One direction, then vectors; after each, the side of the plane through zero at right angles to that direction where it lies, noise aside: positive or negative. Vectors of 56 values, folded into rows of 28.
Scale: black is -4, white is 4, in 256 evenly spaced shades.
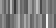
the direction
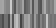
positive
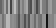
negative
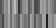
negative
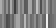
positive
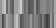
negative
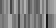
negative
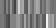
positive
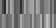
positive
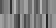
negative
